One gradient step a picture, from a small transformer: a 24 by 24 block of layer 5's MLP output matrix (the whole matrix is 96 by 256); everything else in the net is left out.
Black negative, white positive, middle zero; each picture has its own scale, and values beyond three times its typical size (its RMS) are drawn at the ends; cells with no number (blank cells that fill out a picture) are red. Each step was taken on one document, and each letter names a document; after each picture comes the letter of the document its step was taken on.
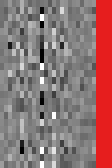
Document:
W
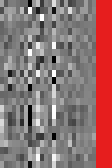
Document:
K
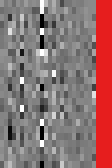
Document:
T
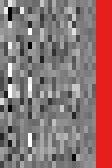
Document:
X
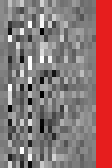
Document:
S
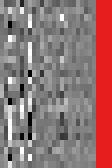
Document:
X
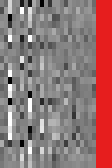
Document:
X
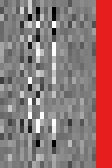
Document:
K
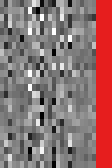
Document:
K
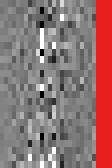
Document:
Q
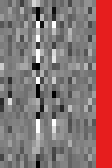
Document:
K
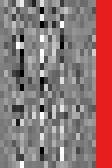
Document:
S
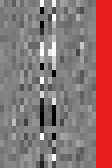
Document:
Q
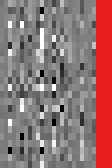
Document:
Q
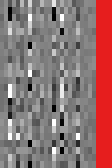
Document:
X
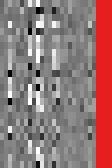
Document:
K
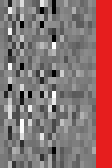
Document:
S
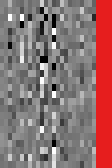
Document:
Q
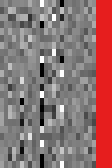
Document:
T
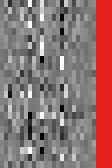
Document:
S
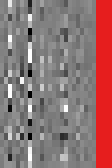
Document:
X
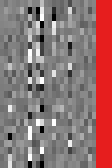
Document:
K
